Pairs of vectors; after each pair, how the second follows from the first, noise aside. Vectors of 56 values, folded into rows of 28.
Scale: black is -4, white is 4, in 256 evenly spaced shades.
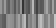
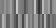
shuffled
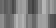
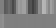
partly zeroed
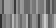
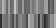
sign-scrambled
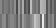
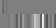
partly zeroed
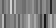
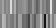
sign-scrambled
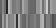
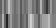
shuffled
